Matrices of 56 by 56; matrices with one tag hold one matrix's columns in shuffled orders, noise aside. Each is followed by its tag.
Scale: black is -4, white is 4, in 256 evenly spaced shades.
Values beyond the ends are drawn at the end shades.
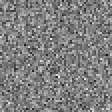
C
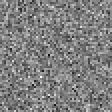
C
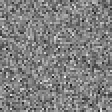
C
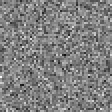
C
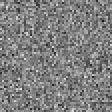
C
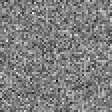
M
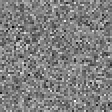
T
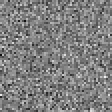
C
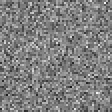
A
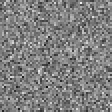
A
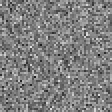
C
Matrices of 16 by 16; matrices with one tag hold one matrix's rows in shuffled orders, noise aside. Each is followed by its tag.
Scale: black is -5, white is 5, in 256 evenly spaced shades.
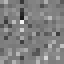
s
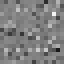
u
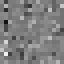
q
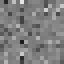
s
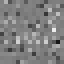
u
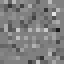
u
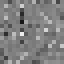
s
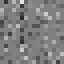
s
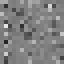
q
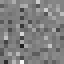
s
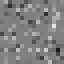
u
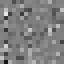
q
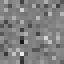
s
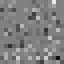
u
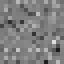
u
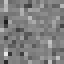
q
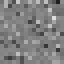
u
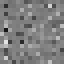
q
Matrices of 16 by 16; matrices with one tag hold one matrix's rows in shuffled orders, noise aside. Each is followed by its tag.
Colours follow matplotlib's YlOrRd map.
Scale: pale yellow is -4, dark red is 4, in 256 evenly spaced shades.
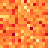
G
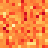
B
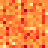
B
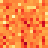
B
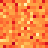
G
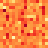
B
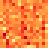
B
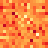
G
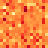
B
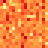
B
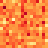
B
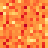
B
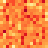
B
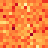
G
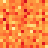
B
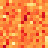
B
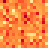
B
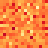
G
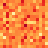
B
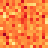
B
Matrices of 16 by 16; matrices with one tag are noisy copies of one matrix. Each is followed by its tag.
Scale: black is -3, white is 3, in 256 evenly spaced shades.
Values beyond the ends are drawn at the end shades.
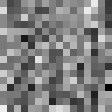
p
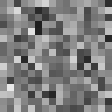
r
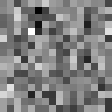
r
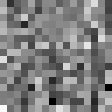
p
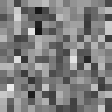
r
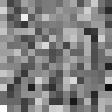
p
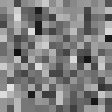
r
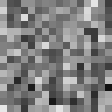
p
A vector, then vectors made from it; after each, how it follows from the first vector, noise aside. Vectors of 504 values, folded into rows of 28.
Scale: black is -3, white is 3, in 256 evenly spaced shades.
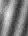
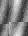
wrapped around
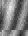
wrapped around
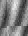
wrapped around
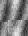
wrapped around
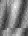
wrapped around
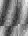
wrapped around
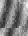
wrapped around
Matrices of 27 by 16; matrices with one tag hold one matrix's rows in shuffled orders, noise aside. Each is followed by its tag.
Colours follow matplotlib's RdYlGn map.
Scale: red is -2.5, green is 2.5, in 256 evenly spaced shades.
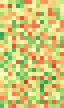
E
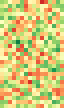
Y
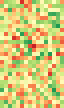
Y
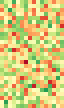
E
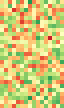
Y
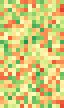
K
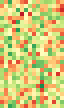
K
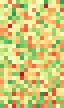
E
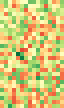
E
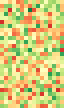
Y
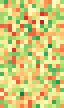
Y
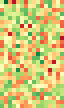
K
